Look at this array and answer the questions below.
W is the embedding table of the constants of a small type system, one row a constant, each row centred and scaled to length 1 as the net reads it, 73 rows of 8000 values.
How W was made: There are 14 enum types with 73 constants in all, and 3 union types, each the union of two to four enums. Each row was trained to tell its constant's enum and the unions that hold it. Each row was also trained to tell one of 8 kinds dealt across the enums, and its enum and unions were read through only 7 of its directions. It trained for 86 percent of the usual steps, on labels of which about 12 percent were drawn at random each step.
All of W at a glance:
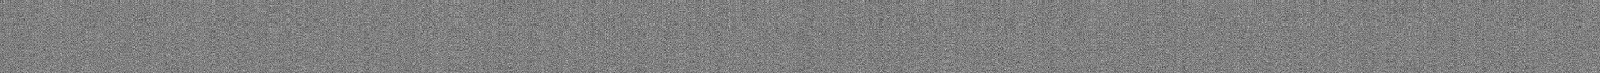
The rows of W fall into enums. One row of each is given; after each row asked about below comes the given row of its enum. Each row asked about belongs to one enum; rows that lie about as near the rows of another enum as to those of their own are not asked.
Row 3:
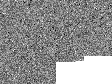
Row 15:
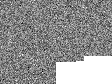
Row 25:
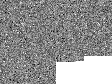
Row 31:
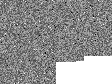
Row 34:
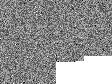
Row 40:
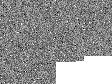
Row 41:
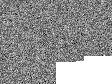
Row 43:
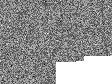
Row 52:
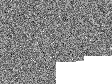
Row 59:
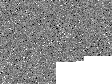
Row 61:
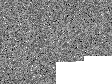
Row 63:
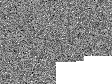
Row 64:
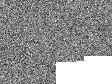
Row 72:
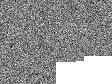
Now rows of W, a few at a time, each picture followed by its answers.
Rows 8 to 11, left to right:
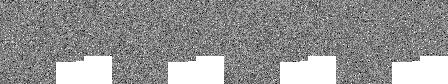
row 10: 41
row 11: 3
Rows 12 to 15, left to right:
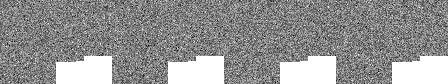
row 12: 41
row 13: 72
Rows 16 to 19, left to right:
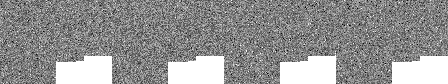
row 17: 64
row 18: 41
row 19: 40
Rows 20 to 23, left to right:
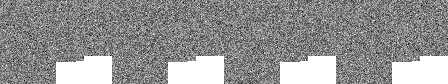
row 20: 40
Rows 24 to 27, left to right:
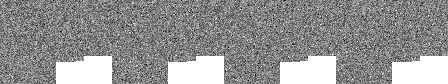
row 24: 25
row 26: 40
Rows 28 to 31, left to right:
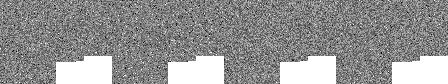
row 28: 64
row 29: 15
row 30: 64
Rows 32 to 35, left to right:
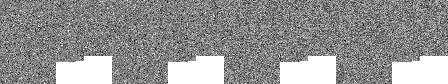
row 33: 34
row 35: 25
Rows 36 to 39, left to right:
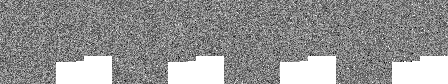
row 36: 31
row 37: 25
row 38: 52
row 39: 15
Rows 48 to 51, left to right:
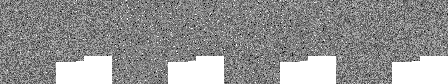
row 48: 34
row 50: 64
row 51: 40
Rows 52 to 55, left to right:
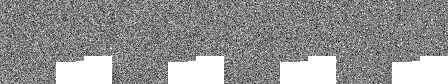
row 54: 41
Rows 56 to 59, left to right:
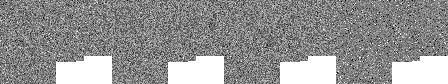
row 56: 15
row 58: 15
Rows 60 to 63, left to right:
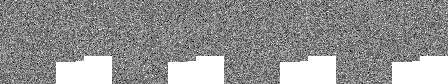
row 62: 34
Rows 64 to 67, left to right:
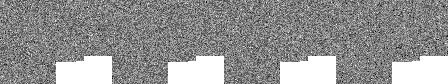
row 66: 72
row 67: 25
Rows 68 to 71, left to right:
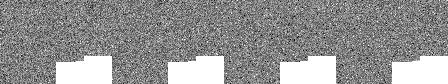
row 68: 34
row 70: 63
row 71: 43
